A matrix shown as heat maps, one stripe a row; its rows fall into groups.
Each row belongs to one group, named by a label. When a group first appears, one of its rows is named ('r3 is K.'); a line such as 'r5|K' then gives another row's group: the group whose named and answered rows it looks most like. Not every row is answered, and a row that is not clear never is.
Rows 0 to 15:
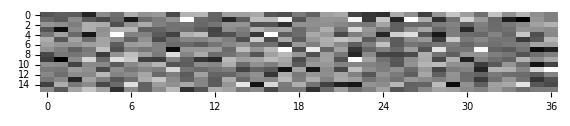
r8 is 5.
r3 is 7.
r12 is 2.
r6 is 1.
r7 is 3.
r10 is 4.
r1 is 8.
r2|1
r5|2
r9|7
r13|4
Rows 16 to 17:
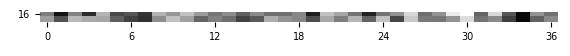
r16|8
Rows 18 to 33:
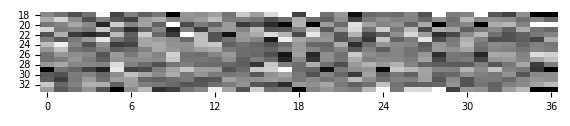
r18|3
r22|8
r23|2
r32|1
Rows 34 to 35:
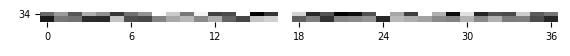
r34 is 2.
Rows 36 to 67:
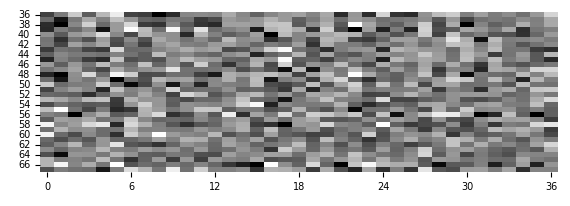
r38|7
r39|5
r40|2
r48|7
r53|1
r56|4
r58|1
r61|8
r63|2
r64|7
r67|5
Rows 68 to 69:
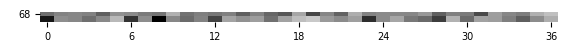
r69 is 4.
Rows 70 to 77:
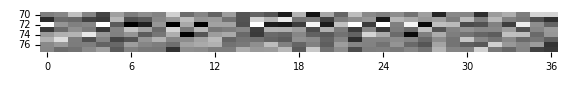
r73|5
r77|3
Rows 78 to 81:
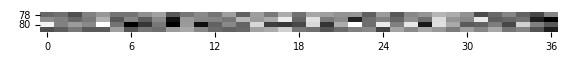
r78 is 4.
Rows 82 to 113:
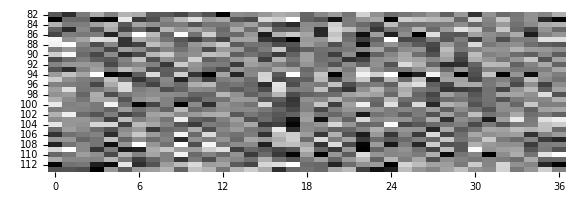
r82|7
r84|1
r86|5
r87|1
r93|7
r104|1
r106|5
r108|5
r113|8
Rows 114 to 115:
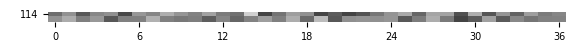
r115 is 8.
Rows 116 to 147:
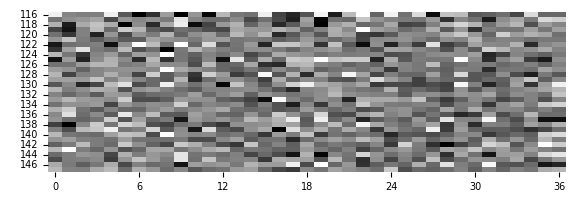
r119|7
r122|5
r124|4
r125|4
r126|2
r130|4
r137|3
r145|5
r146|3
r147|1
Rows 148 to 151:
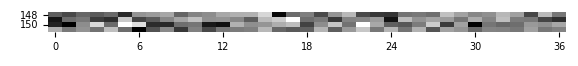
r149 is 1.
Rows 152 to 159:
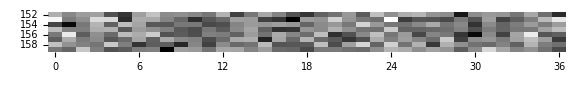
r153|1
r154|7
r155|1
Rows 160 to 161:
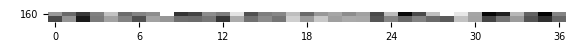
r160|4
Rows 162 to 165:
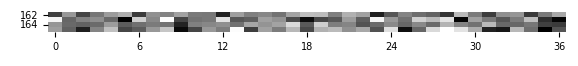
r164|3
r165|4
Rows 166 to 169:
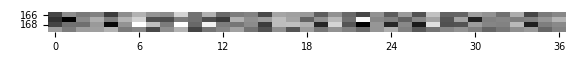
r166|5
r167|7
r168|5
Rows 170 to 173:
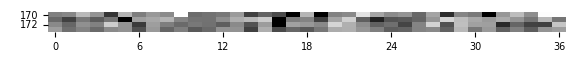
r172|2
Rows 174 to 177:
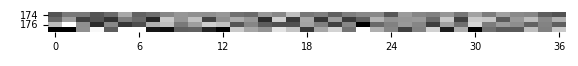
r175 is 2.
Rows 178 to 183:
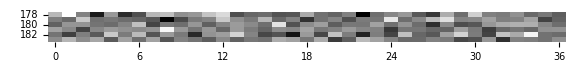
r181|4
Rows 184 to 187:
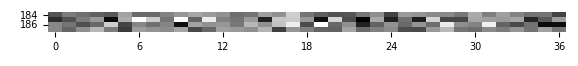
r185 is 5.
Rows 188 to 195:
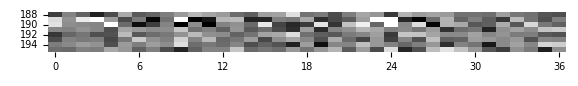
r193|5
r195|4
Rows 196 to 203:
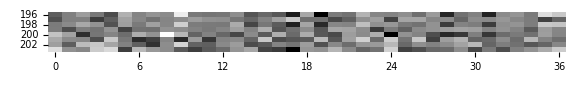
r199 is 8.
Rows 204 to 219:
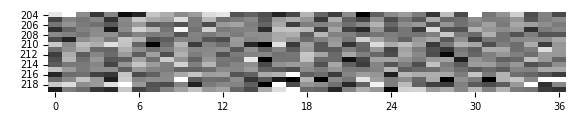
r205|5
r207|5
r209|7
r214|5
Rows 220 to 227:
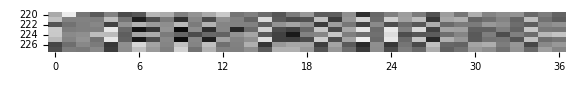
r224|1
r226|5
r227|5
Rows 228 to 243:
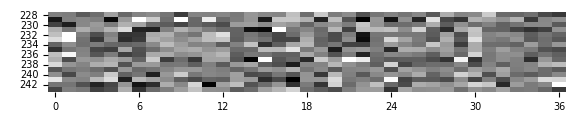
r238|1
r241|1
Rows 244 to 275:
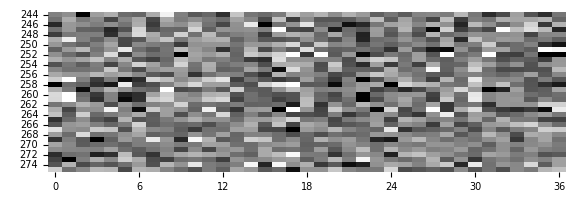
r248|5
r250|3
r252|3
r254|5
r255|2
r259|4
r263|2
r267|1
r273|7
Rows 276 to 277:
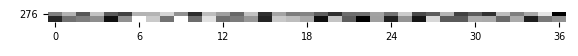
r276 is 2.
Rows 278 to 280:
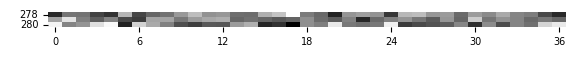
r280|1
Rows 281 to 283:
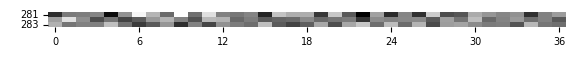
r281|5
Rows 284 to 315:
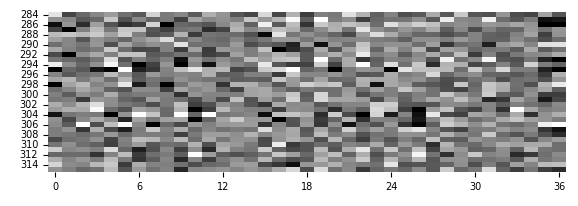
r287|7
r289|4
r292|7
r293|3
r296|2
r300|3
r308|3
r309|5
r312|8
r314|1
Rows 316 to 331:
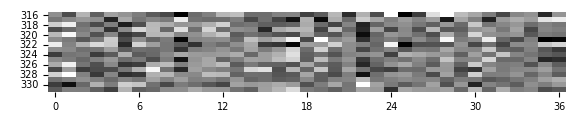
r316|4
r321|3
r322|1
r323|3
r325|3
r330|7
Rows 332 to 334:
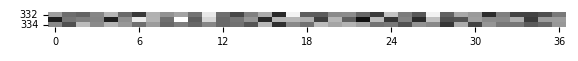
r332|2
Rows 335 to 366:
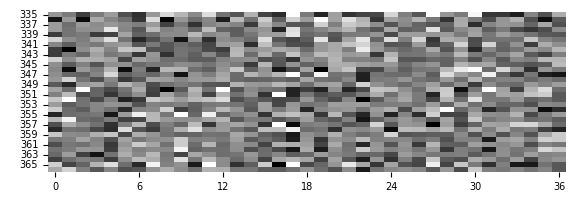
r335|2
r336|4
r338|2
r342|7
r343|4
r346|8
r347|3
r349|7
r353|2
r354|4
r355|5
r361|5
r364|5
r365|2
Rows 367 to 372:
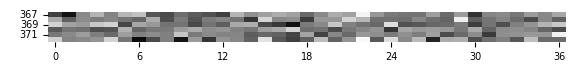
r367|7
